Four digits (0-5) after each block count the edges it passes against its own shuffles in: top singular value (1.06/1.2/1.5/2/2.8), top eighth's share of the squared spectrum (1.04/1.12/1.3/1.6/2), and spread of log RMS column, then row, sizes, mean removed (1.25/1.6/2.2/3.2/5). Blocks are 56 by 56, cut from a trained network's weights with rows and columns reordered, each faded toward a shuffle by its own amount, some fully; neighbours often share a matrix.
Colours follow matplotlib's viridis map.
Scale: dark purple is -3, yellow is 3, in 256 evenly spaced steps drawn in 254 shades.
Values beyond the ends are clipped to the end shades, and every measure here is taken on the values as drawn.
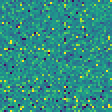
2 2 1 2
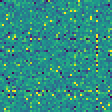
3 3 2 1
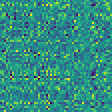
4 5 3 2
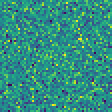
0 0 0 0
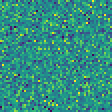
2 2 0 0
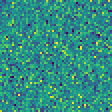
1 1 0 0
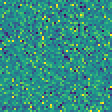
3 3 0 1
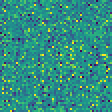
3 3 2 1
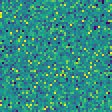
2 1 0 0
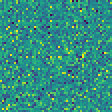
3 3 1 1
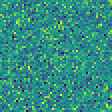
1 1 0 0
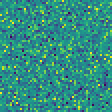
0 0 0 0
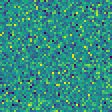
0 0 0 0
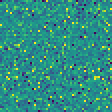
2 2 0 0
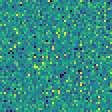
2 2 1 1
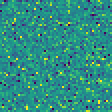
2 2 1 1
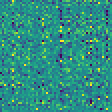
3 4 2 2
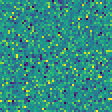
1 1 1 0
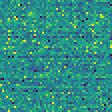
3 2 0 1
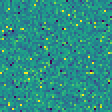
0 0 0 0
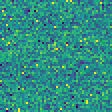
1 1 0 0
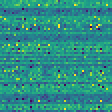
4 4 2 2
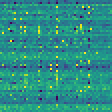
4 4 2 2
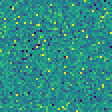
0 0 0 0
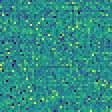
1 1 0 0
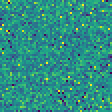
1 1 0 0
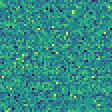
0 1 0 0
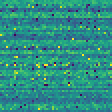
4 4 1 2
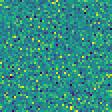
1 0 0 0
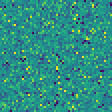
1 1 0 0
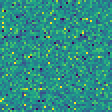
2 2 0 1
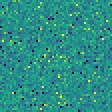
1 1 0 0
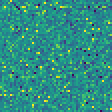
2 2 0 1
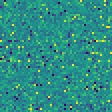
2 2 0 1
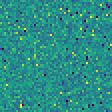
0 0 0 0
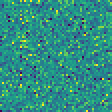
2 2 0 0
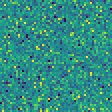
1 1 0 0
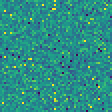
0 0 0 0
